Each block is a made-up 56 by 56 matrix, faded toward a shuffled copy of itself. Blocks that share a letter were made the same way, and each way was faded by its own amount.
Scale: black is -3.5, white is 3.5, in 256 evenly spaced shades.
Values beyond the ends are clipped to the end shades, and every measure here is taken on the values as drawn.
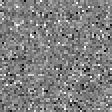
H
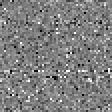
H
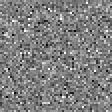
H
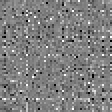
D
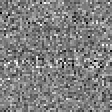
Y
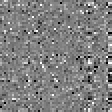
D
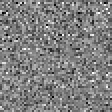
Y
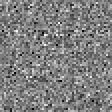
Y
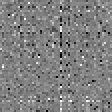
D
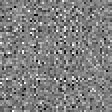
D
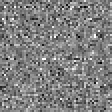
Y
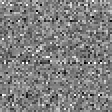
Y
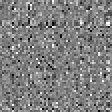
D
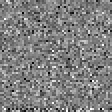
Y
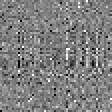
D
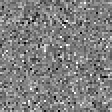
H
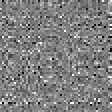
D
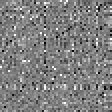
D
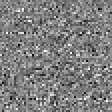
Y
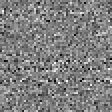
Y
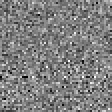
Y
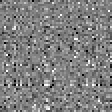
D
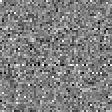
Y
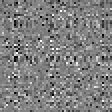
D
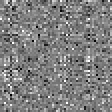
D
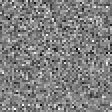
Y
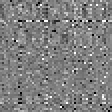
D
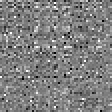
D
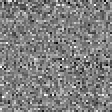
Y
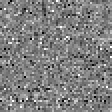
H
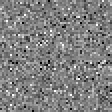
H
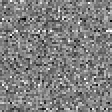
Y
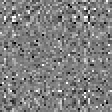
D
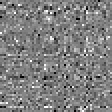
D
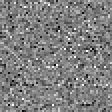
H
